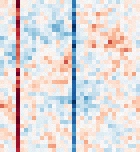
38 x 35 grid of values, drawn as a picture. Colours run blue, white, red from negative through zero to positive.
Columns 5 and 19 differ from the columns beside them. There is no overall slope. No regular stripes run through it. Overall the values sit about 50% of the way up the scale. The grain runs up and down.
